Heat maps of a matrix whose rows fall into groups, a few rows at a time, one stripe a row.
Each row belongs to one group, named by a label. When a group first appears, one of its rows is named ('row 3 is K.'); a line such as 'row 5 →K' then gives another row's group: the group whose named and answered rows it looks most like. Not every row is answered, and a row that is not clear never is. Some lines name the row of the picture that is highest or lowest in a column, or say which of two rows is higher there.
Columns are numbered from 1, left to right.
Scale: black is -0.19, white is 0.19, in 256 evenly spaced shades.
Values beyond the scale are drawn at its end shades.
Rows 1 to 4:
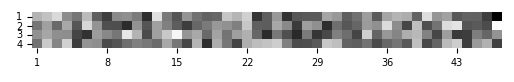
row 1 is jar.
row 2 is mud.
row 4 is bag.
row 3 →jar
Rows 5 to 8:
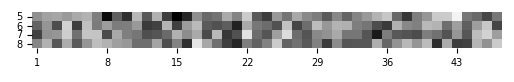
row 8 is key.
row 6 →bag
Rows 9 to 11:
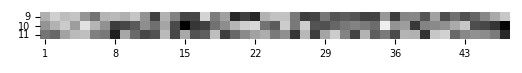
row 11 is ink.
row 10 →mud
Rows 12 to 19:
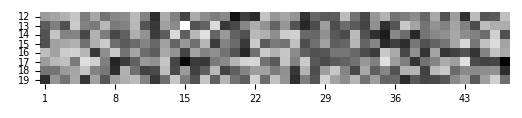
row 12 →key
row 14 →bag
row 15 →bag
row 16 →key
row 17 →mud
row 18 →ink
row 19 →bag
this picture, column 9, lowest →17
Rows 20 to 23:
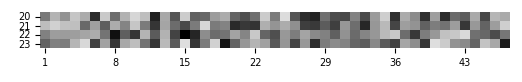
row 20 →key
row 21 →key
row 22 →mud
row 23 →ink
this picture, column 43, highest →22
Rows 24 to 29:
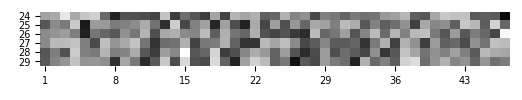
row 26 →jar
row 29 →ink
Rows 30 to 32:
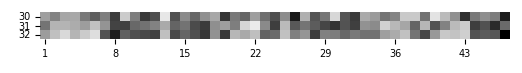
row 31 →mud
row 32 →mud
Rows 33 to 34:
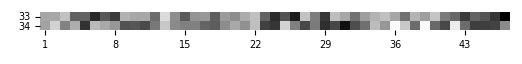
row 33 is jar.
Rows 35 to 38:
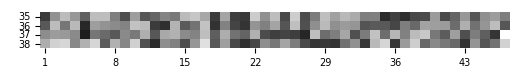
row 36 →bag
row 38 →key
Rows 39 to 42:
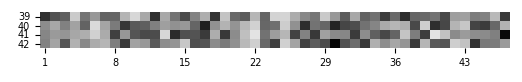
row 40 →mud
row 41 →ink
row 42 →mud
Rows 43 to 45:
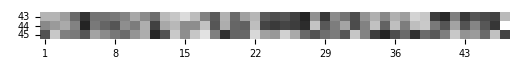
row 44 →jar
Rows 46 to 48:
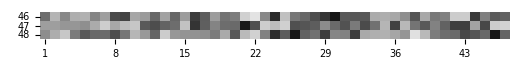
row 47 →key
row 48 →jar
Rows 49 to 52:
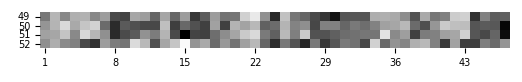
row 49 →mud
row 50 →mud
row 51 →mud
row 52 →jar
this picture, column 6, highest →50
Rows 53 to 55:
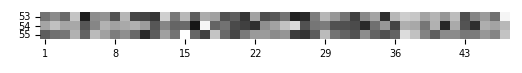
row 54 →key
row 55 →ink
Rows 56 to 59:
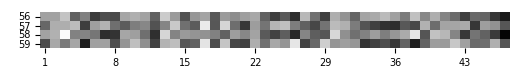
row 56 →jar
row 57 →bag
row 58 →jar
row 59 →bag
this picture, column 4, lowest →56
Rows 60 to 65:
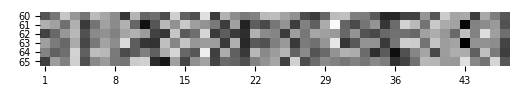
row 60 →bag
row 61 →ink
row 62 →bag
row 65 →bag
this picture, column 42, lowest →62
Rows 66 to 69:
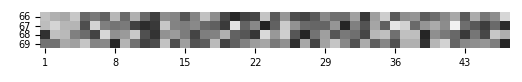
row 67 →mud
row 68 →key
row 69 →ink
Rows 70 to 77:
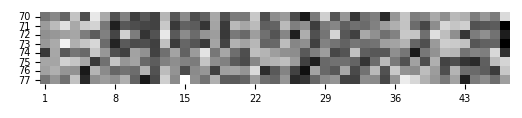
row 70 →ink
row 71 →mud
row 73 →mud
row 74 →bag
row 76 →jar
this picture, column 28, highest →76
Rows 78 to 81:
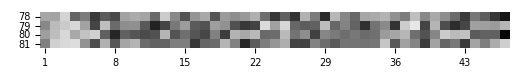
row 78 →jar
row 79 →key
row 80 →mud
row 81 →key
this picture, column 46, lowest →78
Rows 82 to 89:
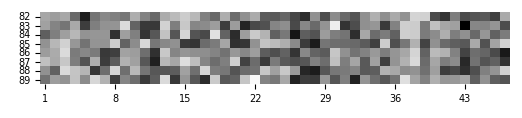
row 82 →jar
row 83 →ink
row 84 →ink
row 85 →key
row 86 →jar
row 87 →jar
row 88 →key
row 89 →ink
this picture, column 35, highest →85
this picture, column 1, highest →87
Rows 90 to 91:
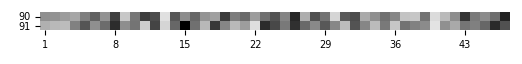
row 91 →jar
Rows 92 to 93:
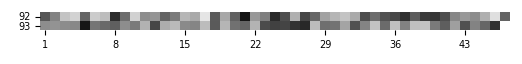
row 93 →jar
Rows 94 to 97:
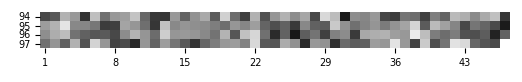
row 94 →bag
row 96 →jar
